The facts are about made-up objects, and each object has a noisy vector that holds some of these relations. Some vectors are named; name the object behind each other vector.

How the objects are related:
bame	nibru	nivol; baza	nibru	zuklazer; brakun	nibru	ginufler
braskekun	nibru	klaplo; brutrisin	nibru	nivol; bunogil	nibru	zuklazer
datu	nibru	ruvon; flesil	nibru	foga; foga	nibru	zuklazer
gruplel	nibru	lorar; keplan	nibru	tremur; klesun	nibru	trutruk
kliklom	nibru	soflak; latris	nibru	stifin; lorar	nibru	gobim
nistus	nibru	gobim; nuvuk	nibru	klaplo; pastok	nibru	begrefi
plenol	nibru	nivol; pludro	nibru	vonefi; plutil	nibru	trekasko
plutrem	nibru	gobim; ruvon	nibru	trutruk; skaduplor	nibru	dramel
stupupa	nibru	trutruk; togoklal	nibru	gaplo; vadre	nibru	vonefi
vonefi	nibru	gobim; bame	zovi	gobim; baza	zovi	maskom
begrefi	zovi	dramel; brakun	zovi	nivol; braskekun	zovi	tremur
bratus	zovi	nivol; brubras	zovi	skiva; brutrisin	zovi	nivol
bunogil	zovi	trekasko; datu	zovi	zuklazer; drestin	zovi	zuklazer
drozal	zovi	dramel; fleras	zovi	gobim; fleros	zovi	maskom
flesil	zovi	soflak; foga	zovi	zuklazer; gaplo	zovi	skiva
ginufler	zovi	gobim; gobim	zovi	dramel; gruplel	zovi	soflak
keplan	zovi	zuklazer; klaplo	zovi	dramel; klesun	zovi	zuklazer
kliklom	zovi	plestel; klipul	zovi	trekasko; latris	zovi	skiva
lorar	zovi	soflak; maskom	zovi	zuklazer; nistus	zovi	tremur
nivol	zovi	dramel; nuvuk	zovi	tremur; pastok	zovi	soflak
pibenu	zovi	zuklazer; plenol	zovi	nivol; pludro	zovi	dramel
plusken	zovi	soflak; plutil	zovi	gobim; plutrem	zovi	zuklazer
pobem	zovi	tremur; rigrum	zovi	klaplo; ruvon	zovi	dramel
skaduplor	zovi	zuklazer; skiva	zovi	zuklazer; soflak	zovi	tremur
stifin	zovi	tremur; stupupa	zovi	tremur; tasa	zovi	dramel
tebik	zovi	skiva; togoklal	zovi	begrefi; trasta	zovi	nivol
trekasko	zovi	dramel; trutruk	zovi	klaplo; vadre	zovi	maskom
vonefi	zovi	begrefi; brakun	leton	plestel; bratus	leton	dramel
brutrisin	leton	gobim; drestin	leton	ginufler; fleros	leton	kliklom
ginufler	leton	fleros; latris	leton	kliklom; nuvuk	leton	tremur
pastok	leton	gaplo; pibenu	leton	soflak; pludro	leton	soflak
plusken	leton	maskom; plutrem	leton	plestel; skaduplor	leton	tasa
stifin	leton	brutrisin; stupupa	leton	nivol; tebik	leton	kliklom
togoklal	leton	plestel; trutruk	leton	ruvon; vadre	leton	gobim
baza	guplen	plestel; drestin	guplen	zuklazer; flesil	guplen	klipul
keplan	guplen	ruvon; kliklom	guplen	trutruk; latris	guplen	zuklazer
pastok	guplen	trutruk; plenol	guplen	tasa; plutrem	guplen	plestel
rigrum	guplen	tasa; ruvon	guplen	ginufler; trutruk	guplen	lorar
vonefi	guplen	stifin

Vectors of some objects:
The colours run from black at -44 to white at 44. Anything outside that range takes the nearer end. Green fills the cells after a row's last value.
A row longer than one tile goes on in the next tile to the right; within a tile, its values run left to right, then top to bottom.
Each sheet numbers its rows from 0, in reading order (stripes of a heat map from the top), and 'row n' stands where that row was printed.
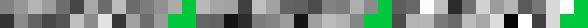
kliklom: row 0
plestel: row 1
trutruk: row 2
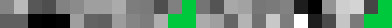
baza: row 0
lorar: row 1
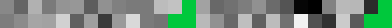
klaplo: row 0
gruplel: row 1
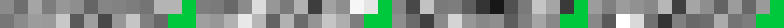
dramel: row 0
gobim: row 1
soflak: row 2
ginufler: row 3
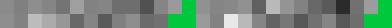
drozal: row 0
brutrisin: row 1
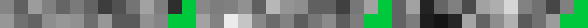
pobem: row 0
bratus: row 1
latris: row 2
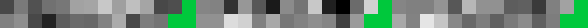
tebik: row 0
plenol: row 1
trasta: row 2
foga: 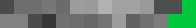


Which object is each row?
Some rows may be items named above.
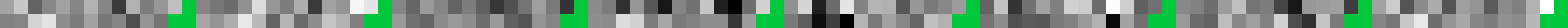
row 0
pludro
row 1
gobim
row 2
pobem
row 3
plenol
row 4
plutrem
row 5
vadre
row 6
nistus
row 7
vonefi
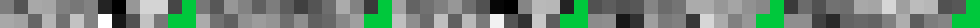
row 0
lorar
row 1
stifin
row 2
gruplel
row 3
zuklazer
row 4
gaplo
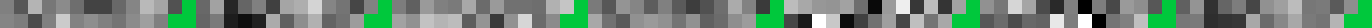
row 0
tremur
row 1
latris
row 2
nivol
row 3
stifin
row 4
ruvon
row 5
pastok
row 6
drestin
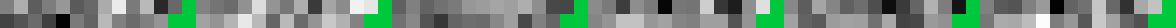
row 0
keplan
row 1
gobim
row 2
skaduplor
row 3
rigrum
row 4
plusken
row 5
tasa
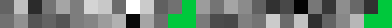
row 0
vadre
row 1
flesil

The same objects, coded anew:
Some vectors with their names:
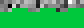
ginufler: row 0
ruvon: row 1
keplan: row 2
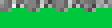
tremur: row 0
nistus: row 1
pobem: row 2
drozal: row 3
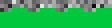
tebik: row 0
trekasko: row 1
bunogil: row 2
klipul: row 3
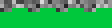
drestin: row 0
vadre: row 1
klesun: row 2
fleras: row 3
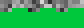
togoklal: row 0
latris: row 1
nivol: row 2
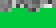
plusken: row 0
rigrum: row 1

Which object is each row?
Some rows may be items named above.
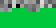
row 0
stifin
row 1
pastok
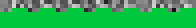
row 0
gruplel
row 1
drestin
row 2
drestin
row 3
plutrem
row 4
kliklom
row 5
gruplel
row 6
plenol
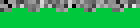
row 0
zuklazer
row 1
pastok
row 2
stifin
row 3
pludro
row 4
plestel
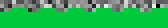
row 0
gaplo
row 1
baza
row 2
trutruk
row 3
tasa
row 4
pastok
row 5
lorar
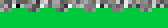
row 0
lorar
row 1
vonefi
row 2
gobim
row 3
soflak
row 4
flesil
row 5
gruplel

